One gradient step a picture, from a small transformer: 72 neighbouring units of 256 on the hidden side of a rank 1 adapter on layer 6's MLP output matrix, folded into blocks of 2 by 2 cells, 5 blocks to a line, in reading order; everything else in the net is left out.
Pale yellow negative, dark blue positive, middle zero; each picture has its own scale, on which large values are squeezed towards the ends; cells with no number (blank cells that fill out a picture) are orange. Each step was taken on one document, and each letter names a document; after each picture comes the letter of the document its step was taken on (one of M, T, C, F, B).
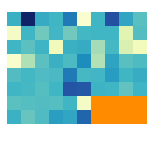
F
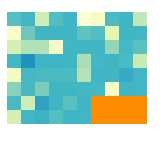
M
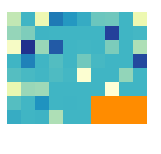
M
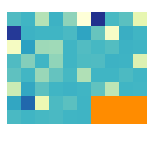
M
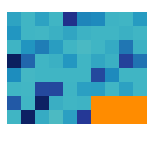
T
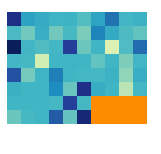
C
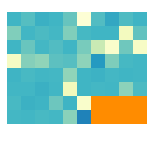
F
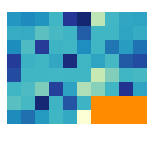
T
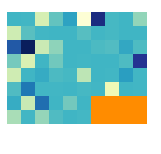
M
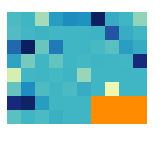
M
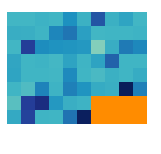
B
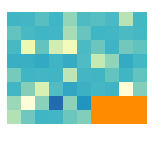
B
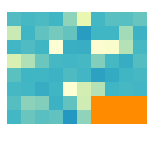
F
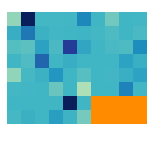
C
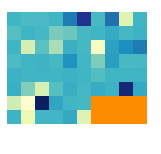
B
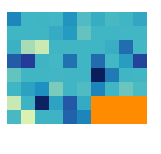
T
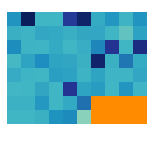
F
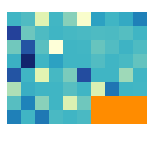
M
